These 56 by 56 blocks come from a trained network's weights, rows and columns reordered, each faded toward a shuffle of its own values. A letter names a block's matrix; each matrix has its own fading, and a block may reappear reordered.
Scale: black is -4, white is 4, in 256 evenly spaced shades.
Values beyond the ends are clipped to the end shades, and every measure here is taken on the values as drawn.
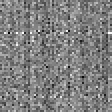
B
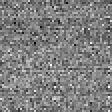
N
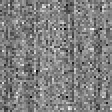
B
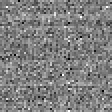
N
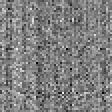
B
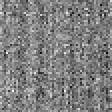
B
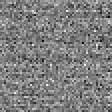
N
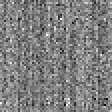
B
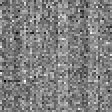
B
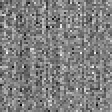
B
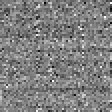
N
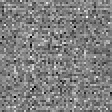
N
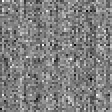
B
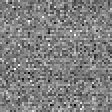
N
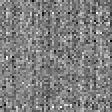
B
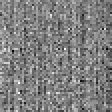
B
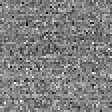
N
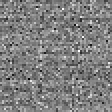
N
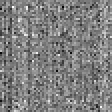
B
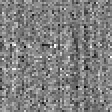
B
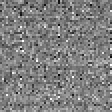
N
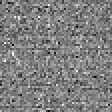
N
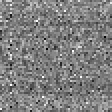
N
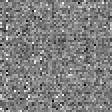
N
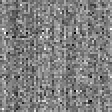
B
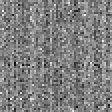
B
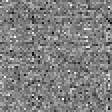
N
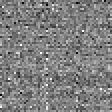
N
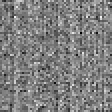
B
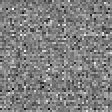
N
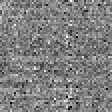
N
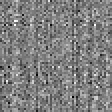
B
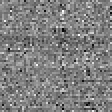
N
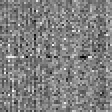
B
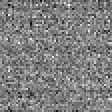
N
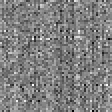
B
